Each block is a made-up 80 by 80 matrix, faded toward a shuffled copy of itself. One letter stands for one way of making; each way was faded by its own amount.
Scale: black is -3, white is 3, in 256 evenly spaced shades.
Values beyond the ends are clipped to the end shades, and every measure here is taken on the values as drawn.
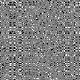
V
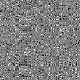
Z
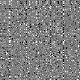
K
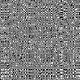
V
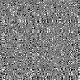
Z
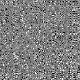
K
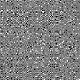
Z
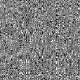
K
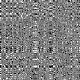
V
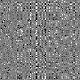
V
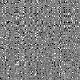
Z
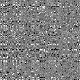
Z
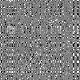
V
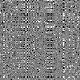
V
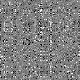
Z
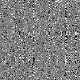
K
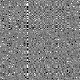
V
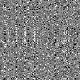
K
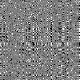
V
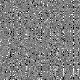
K
